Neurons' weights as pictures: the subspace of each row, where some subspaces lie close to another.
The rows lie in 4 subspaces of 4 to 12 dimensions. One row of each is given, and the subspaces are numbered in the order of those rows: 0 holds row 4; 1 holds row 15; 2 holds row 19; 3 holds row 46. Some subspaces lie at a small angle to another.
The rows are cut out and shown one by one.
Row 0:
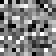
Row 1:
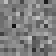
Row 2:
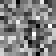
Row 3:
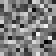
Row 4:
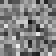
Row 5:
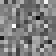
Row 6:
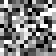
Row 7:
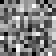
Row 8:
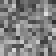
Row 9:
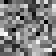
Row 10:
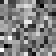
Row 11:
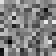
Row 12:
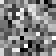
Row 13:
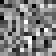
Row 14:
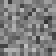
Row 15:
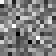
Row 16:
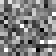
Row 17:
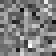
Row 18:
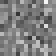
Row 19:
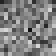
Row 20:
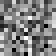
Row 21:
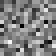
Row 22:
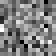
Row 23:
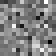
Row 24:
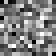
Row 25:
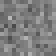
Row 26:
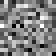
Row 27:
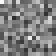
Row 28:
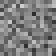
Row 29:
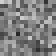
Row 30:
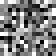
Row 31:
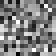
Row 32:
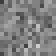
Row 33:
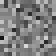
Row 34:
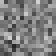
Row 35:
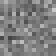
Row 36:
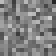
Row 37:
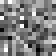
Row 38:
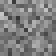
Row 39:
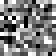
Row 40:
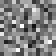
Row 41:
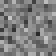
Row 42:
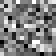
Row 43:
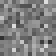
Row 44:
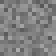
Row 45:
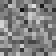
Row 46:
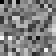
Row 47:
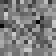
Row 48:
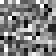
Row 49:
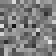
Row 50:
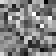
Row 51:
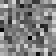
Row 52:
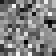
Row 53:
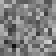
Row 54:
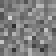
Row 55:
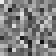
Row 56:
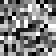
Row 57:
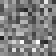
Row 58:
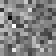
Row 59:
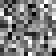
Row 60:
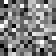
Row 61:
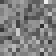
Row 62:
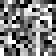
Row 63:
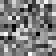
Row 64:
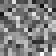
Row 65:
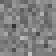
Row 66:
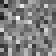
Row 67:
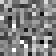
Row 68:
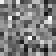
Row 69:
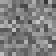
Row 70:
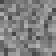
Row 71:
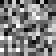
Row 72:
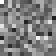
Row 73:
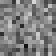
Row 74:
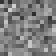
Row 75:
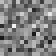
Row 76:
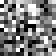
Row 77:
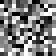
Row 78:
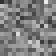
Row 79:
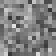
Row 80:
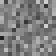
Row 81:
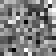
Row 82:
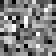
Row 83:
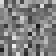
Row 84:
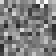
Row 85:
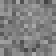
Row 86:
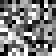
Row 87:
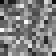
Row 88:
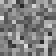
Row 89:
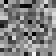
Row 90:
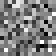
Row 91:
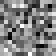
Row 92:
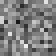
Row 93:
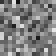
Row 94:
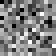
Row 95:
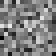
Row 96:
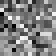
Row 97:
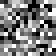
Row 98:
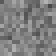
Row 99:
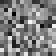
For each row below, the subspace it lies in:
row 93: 3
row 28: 2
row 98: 1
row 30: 0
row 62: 0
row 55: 0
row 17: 0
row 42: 2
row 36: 2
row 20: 2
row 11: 0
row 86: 2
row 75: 0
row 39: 3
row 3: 0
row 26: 2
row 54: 2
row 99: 0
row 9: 1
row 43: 3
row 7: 0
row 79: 2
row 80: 1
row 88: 1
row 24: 2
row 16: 1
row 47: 2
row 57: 0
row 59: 2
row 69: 2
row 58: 2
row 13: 2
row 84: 0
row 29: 1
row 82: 3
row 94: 1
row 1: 1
